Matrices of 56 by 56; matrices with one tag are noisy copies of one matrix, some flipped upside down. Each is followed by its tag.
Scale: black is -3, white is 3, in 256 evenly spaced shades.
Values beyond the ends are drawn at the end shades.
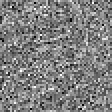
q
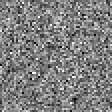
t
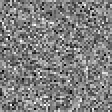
q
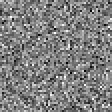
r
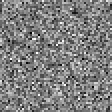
t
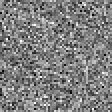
q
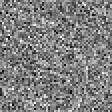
q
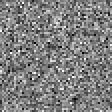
t
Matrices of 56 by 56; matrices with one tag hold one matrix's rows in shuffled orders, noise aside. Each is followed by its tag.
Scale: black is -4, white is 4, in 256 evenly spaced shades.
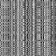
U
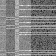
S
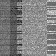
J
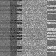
J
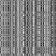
U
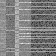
S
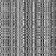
U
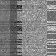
J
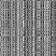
U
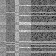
S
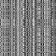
U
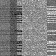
J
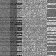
J
